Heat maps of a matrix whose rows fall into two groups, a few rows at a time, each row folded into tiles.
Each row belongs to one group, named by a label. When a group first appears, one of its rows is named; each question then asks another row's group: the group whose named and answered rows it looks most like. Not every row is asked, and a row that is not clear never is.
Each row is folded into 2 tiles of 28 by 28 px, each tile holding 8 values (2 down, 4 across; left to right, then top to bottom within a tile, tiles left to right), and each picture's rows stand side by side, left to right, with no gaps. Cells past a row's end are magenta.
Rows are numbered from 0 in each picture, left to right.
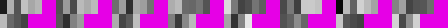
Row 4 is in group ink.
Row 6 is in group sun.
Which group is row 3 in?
ink
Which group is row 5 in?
sun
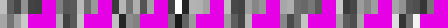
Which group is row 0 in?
ink
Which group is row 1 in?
ink
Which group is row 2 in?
sun
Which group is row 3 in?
sun
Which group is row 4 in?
ink
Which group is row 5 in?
ink
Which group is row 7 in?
ink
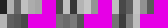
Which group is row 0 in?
sun
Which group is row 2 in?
ink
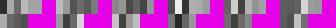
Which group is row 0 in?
sun
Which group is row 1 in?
ink
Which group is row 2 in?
ink
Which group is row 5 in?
sun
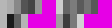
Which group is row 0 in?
ink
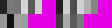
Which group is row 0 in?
sun
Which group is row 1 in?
sun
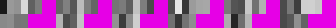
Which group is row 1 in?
ink
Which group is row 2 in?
ink
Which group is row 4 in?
ink
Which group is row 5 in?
sun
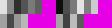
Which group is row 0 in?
ink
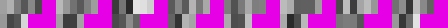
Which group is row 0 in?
ink
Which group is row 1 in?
ink
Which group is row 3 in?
sun
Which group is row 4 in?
ink
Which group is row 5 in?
ink
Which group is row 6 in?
sun
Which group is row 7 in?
ink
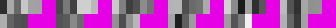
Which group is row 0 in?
sun
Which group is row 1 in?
sun
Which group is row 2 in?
ink
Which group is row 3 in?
ink
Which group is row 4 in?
ink
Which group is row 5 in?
ink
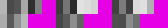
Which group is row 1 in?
sun
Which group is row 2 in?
sun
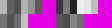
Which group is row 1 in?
sun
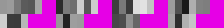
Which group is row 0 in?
ink
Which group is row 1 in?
sun
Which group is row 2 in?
sun
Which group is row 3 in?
ink
